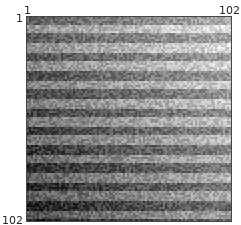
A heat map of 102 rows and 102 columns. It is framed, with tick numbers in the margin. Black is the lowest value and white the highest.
Slope: up to the top right. Mirror symmetry: none. Stripes: horizontal, repeating 11 times. Ninth with the lowest average: bottom left. Histogram: bell-shaped. Average level on the scale: 50%. Ninth with the highest average: top right.
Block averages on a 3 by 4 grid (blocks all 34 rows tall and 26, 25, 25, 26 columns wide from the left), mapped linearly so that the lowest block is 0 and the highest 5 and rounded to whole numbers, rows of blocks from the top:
2 3 4 5 | 1 2 3 4 | 0 1 2 3
